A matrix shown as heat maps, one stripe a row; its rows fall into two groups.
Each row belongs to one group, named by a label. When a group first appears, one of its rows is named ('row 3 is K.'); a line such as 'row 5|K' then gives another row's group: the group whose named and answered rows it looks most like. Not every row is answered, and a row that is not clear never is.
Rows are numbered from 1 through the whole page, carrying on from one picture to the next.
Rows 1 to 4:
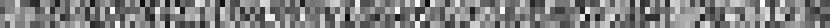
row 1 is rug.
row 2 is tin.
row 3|tin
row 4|rug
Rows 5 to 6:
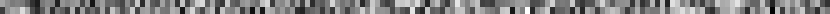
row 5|rug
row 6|tin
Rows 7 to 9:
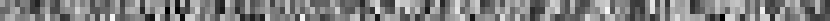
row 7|rug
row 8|rug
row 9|tin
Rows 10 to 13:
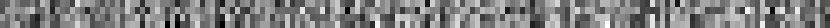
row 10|rug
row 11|tin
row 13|rug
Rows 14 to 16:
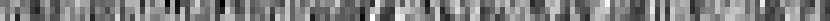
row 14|rug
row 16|rug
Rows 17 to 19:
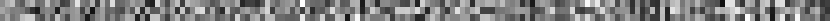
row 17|tin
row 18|rug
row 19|tin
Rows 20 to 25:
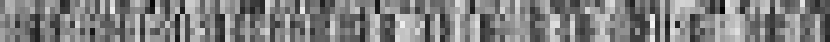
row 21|tin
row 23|rug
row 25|rug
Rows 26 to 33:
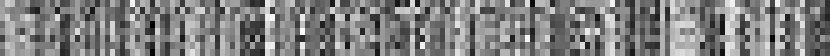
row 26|tin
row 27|rug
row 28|tin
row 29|tin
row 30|tin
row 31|tin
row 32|tin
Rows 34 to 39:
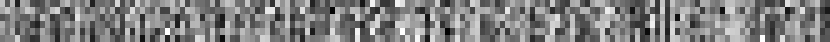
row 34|rug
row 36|rug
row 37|rug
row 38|rug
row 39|rug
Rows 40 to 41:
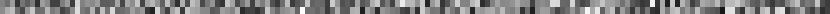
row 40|rug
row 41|tin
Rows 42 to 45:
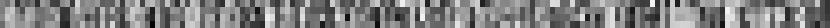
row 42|rug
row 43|tin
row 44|tin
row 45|tin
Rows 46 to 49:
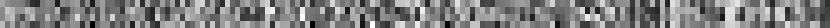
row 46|rug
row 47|tin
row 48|tin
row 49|rug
